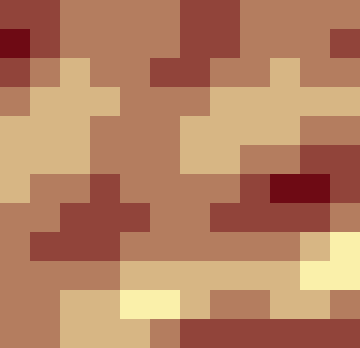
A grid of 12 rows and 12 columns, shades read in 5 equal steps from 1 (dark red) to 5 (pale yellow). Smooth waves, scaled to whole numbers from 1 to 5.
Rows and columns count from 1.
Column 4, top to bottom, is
3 3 3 4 3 3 2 2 2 3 4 4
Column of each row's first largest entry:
3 3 3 2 1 1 1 1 12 11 5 3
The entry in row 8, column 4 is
2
